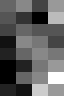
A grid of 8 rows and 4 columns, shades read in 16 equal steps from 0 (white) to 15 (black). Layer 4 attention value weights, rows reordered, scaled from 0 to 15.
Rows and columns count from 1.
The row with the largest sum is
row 6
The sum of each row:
33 41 40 40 37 42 31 36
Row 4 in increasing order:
7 8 11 14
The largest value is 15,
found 3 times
